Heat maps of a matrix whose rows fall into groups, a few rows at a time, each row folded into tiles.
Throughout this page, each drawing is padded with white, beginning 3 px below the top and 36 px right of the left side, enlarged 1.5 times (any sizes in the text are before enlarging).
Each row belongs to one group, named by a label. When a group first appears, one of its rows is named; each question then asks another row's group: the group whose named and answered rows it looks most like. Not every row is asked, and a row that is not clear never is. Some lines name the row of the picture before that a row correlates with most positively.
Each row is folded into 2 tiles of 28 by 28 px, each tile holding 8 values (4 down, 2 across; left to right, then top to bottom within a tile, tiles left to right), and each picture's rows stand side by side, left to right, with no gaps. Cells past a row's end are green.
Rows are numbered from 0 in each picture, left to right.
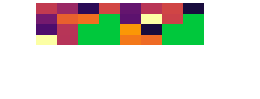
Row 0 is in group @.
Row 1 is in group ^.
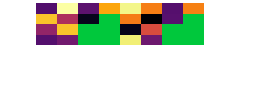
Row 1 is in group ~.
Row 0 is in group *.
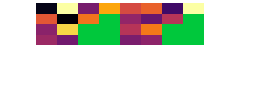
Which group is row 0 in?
*
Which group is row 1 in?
*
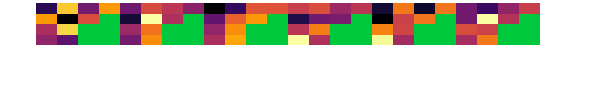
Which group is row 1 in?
^
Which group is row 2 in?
^
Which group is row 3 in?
@
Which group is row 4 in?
@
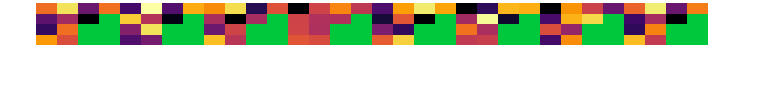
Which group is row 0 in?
~
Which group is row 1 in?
*
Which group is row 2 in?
~
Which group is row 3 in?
^
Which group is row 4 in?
^
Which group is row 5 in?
^
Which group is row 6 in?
^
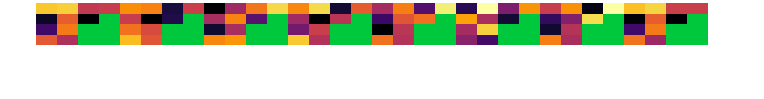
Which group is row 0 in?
~
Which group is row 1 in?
~
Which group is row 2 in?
^
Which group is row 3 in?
~
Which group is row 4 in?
@
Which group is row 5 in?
*
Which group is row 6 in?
@
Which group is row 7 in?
~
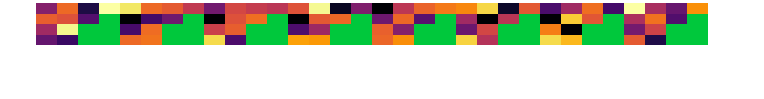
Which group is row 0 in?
*
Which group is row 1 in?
~
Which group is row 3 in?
@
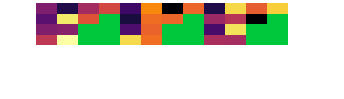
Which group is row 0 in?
^
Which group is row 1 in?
@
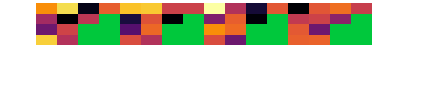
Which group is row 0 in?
~
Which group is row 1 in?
~
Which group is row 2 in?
~
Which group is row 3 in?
^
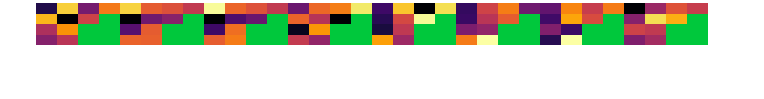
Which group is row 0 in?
*
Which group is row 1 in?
~
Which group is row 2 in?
~
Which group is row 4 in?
@
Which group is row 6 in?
^
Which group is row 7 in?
^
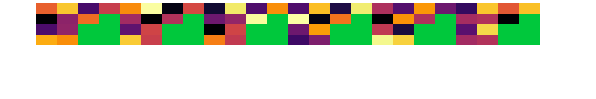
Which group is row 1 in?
~
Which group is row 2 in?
@
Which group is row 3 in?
*
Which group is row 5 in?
*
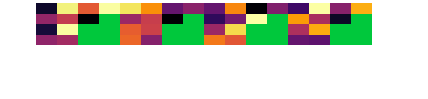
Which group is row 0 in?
*
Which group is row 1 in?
~
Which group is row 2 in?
@
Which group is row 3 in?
*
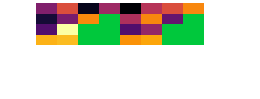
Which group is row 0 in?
@
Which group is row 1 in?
^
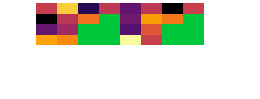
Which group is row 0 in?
@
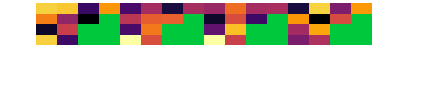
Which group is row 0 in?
~
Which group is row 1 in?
@
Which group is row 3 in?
*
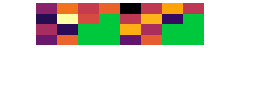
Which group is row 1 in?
^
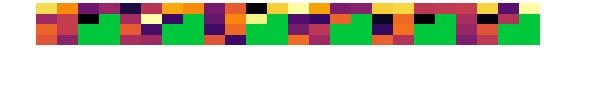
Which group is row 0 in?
~
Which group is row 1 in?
^
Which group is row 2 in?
@
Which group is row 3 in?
~
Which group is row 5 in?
*
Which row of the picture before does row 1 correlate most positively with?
1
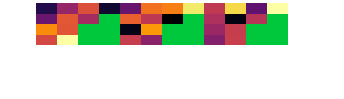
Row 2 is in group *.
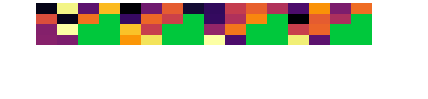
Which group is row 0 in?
*
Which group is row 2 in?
@
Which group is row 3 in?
@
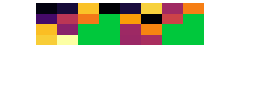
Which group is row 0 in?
^
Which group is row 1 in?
*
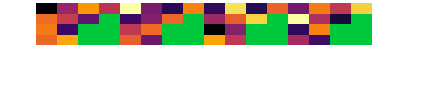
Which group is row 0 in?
^
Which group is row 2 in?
@
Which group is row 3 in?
*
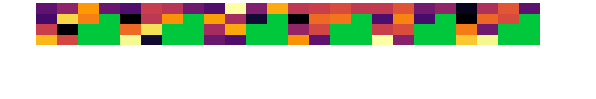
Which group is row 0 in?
^
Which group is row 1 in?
@
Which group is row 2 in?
*
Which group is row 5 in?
^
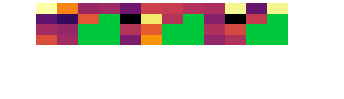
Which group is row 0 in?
~
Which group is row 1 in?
^
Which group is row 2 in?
*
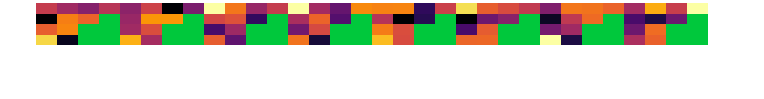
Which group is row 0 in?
@
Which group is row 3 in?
~
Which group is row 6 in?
@
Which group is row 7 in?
*
